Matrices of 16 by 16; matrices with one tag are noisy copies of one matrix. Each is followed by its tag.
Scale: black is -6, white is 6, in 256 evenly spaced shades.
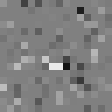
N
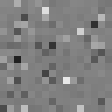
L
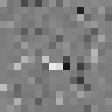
N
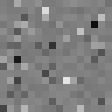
L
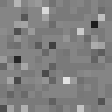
L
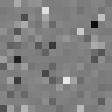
L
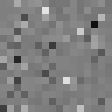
L
